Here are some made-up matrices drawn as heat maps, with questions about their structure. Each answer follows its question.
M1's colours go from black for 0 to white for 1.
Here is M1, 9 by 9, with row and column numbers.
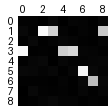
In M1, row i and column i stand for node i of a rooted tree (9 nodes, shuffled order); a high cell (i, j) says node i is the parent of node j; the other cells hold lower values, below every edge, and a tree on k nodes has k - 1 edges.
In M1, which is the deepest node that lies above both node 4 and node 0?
3
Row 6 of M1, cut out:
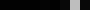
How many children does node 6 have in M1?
1
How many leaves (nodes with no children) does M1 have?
5
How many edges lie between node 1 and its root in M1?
0
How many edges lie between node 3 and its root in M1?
1
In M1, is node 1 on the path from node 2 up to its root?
yes
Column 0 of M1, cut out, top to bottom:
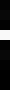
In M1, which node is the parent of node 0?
3
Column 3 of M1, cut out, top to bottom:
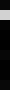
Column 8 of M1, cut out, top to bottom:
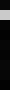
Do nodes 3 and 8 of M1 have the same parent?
yes
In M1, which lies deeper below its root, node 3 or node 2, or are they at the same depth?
the same depth
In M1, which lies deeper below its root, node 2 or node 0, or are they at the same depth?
node 0
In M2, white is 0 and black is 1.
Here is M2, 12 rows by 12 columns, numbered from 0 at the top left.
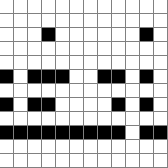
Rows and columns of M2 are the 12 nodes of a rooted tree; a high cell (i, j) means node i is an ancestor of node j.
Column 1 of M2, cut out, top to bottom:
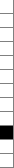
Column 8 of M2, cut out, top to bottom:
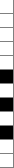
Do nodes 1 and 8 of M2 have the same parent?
no
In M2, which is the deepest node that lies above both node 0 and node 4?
5
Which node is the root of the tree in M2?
9
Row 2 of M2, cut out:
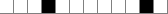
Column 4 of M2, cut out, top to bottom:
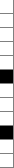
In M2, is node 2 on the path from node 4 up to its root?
no
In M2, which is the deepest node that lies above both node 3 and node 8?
7
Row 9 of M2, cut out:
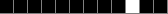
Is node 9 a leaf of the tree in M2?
no
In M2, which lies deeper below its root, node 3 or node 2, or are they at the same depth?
node 3
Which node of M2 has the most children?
9
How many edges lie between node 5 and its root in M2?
1
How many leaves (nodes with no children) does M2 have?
8
